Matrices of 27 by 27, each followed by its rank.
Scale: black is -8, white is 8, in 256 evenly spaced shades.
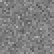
full rank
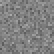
full rank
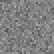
full rank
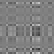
one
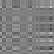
one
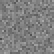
full rank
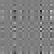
one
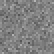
full rank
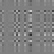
one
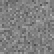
full rank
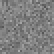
full rank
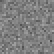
full rank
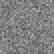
full rank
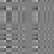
one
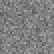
full rank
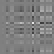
one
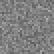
full rank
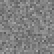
full rank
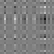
one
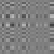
one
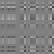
one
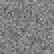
full rank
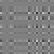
one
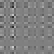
one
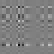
one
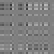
one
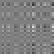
one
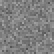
full rank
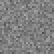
full rank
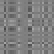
one
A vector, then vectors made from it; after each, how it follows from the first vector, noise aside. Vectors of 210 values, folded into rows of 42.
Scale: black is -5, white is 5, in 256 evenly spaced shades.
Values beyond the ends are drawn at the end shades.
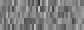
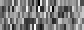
scaled up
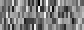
scaled up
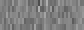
shrunk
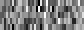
scaled up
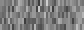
copied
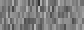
copied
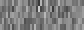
copied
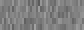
shrunk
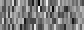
scaled up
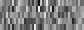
scaled up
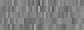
shrunk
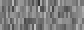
copied
